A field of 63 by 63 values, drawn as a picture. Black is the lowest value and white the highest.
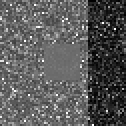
The centre is the smoothest part. There are no regular stripes. A vertical seam about 70% of the way across splits the table, and the left part is higher. An odd patch, calmer than its surroundings, sits in the centre.
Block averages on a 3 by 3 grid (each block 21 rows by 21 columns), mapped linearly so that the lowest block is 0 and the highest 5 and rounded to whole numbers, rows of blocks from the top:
550 | 550 | 550
